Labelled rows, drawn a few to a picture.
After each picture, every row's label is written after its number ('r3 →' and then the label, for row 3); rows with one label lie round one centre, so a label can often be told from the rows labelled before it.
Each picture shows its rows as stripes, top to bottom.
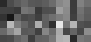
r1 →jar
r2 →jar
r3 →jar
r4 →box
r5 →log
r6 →jar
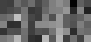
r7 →jar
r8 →jar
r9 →log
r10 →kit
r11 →jar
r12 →log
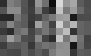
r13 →box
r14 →box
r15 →jar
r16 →box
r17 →jar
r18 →box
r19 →jar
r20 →jar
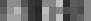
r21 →log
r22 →log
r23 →log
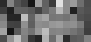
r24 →box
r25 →jar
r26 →kit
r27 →kit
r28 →kit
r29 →log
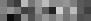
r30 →kit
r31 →box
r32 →kit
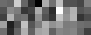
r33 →log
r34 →box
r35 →box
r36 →kit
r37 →kit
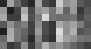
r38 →box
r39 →kit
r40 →kit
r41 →box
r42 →box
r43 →box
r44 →kit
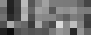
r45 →kit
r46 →kit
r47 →kit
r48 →box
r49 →jar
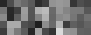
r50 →jar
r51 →kit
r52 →kit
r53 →log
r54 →box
